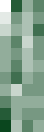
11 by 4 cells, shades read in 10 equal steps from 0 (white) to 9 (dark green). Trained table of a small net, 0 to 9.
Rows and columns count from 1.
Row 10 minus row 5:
4 -1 2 0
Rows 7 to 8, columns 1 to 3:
5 7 4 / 4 2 5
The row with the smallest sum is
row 2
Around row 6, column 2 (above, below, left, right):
5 7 4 3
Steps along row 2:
up down up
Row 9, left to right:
6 4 4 4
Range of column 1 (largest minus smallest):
9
